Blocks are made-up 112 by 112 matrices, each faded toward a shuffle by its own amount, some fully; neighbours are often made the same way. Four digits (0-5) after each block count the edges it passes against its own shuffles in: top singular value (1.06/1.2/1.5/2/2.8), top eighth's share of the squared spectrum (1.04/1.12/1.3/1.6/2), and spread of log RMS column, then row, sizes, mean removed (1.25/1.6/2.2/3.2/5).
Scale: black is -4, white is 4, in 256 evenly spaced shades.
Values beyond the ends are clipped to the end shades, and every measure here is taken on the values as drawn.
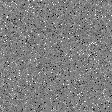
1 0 0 0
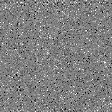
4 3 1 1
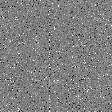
3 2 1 0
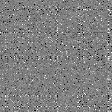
4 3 2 2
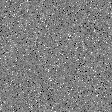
1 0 0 0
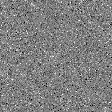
3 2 0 0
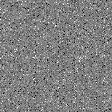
3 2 2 0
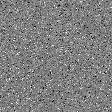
2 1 0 0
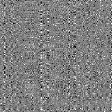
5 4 3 2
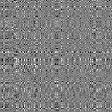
5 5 4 4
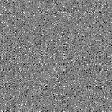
4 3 2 2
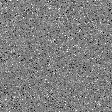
2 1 0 0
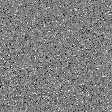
0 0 0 0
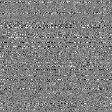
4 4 0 4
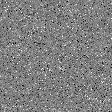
0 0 0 0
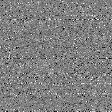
3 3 0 3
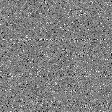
2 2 0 2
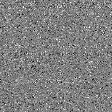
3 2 0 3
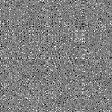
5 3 2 2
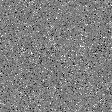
0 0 0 0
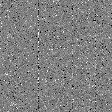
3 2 2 0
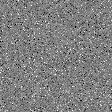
0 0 0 0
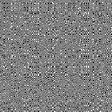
5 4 3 3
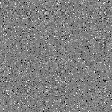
4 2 1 1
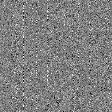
2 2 3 0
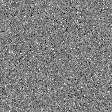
0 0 1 0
